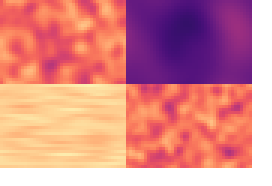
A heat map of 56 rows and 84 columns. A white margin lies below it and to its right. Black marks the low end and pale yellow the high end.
It is made of 2 by 2 panels. Panel 1,1: high, blotchy. Panel 1,2: low, smooth. Panel 2,1: very high, streaked across, faint in contrast. Panel 2,2: high, blotchy.
